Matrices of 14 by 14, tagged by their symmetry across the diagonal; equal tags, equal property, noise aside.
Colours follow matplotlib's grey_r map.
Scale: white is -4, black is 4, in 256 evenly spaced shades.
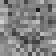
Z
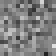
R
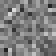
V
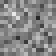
V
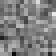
R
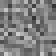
R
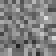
R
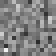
Z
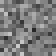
Z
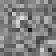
V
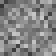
V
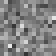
Z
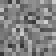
R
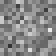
V
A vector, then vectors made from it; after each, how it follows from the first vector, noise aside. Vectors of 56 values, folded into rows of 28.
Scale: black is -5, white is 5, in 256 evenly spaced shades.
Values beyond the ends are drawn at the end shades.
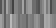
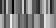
scaled up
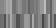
reversed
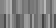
reversed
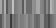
negated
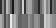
scaled up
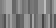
reversed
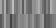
negated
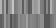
negated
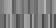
reversed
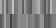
negated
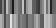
scaled up
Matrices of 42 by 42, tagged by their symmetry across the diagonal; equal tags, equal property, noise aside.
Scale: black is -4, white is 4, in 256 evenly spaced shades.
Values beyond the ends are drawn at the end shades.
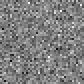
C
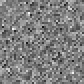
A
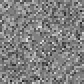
A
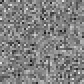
A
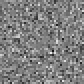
C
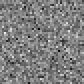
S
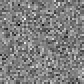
C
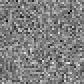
S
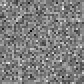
A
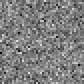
S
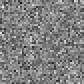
S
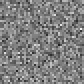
S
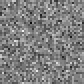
C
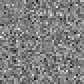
C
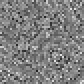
A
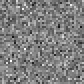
S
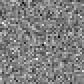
C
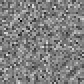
A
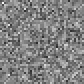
A
